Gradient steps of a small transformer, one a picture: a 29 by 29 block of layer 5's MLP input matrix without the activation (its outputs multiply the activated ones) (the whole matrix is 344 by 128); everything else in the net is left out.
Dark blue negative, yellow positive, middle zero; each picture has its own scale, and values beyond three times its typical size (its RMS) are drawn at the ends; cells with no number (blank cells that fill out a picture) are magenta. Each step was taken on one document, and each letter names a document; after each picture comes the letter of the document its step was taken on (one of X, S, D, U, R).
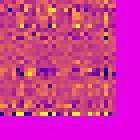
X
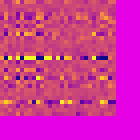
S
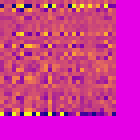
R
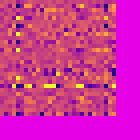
X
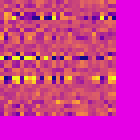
S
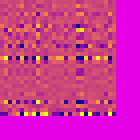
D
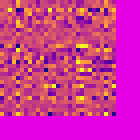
X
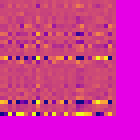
D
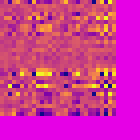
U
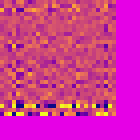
X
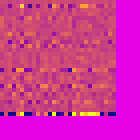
R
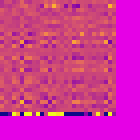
R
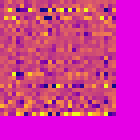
X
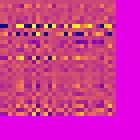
D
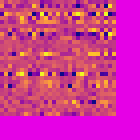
U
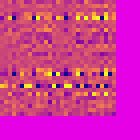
U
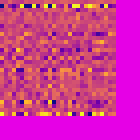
R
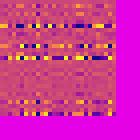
D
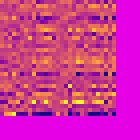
U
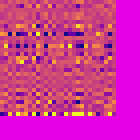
D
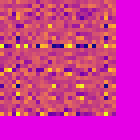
X
